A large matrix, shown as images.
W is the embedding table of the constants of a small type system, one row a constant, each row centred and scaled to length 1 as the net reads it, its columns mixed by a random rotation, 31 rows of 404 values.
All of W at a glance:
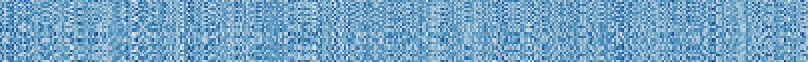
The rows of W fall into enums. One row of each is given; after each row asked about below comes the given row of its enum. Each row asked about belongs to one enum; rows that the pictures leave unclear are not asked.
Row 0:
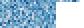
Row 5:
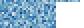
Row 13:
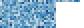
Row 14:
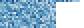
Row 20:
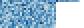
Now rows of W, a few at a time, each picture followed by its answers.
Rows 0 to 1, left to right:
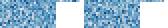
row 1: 5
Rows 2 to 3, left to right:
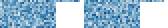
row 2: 13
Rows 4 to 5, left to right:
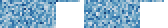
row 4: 20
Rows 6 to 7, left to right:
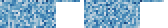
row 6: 13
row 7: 20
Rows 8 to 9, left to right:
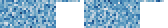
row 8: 5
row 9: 0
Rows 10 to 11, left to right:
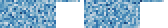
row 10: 5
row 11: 20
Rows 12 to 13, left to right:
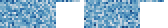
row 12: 14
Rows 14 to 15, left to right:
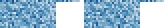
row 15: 14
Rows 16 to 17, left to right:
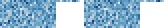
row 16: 0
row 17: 0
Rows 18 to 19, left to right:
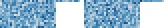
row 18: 13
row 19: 20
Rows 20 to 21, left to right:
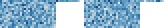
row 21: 0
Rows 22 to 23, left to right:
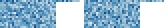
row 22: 14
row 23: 5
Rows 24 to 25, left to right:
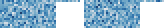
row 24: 5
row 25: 0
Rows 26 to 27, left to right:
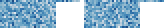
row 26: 14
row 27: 13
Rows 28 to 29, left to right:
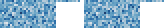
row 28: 5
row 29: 5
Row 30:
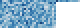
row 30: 20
